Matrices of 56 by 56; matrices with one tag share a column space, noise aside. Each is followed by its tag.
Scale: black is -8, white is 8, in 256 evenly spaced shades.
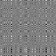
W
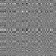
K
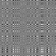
W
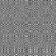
W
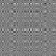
K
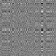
K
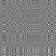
W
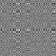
K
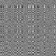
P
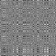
W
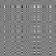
P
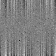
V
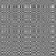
P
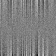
V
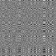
W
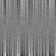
V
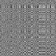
P
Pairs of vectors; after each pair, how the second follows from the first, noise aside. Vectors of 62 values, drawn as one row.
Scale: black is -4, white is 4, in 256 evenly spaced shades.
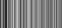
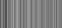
shrunk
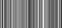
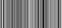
negated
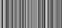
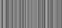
shrunk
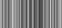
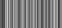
shuffled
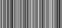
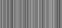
shrunk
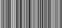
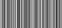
shuffled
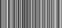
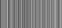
shrunk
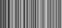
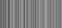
shrunk
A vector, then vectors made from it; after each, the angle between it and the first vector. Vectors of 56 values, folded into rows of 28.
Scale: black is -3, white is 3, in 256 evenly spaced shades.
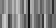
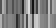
partly opposed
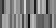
partly aligned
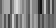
partly aligned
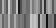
orthogonal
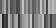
partly opposed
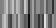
nearly parallel
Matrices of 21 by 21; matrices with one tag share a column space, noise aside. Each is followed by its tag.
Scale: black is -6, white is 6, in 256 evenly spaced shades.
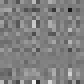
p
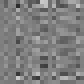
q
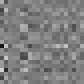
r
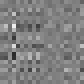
r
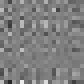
p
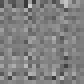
q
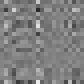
p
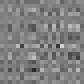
r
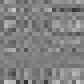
p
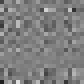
p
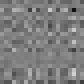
p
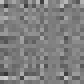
q
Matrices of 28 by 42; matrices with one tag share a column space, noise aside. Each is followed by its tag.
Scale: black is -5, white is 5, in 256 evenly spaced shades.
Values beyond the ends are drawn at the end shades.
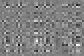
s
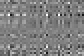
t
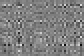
s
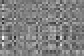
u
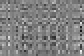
u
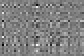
s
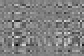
s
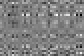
t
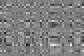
s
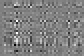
s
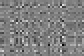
s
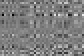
t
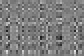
u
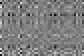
t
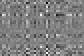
t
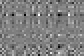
t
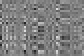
u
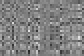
u
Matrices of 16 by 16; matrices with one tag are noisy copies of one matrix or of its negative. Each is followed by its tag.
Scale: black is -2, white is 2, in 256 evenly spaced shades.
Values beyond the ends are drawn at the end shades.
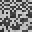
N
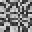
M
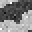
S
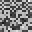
N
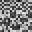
N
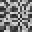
M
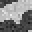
S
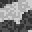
S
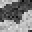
S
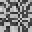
M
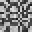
M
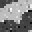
S
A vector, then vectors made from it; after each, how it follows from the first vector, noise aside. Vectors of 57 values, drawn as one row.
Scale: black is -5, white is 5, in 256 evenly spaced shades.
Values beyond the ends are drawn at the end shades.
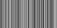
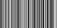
scaled up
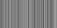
shrunk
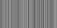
shrunk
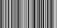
scaled up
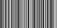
scaled up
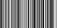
scaled up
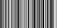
scaled up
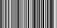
scaled up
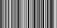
scaled up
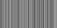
shrunk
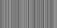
shrunk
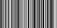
scaled up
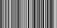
scaled up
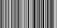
scaled up
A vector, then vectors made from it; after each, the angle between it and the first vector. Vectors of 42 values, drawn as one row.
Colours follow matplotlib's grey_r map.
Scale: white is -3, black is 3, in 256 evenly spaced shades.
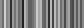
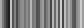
partly opposed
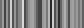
nearly opposite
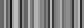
partly aligned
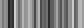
orthogonal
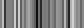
partly opposed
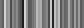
nearly parallel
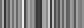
nearly opposite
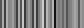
partly opposed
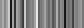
partly aligned
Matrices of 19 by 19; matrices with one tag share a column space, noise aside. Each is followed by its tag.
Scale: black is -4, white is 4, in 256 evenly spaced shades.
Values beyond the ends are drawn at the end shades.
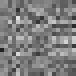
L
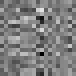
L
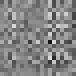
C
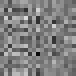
L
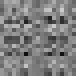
L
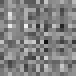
C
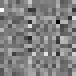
L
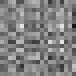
C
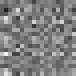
L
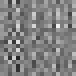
C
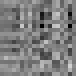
C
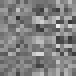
L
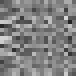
L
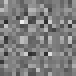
L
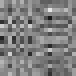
L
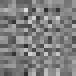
L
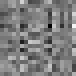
C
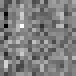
C
